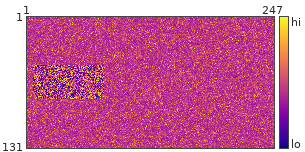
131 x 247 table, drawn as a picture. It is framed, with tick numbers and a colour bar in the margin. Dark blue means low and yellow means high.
Odd patch: rougher, in the middle left. Roughest part: middle left. Slope: none. Mirror symmetry: none. Grain: fine. Stripes: none.
